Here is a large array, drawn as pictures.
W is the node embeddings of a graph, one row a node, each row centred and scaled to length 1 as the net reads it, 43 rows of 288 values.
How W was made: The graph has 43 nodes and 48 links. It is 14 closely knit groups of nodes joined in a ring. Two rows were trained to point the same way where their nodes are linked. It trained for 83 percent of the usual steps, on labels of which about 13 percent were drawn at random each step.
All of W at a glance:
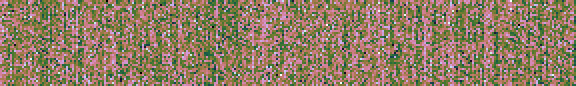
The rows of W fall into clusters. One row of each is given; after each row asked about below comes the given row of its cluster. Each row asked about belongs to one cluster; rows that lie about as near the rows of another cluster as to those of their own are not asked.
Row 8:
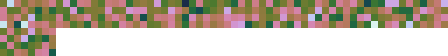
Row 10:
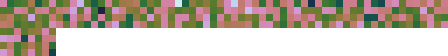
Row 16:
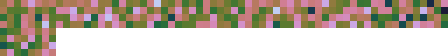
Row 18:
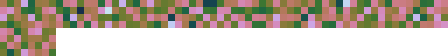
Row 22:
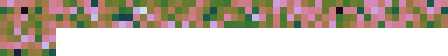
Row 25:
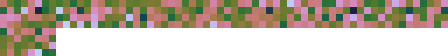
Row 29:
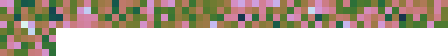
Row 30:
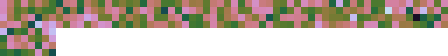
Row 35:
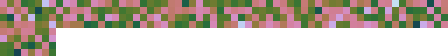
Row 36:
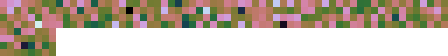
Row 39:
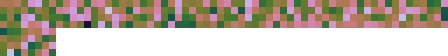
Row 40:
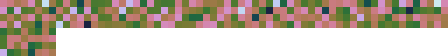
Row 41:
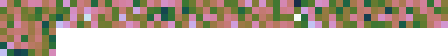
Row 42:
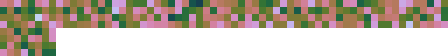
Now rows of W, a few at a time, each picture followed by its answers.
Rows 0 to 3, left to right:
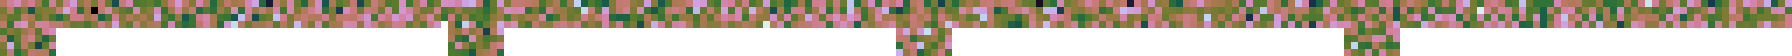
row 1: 22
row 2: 36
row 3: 42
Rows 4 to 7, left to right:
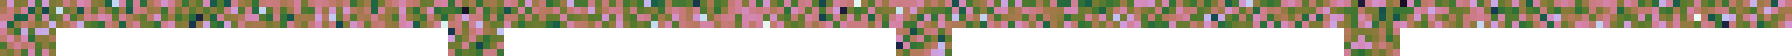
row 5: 8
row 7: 41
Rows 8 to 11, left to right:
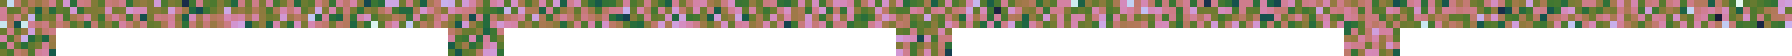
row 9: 35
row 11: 18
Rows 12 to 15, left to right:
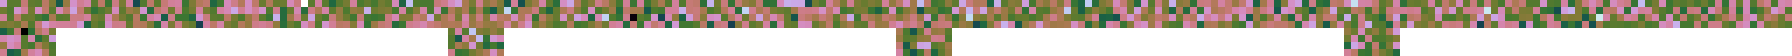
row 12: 10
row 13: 40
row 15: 22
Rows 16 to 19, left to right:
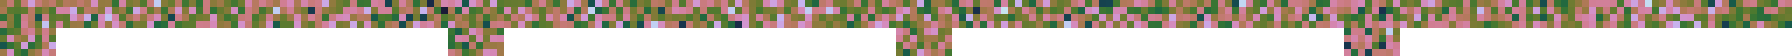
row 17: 40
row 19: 16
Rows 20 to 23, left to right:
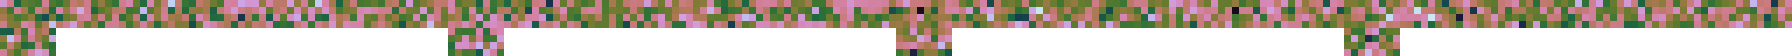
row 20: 10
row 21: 30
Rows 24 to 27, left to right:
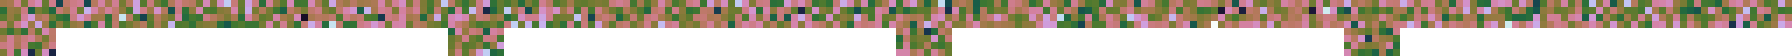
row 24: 39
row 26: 42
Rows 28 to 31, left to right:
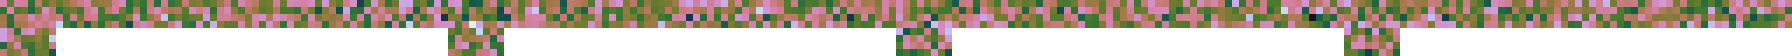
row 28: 36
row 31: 30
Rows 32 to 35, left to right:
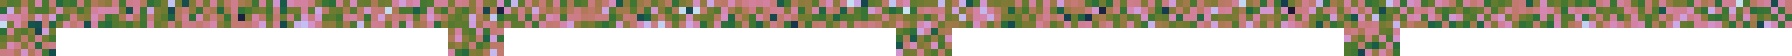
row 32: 25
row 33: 16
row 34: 29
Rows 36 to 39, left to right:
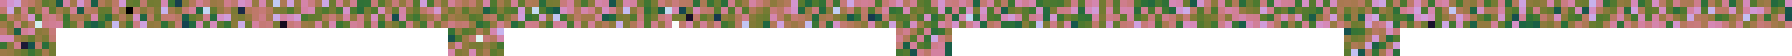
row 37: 42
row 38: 35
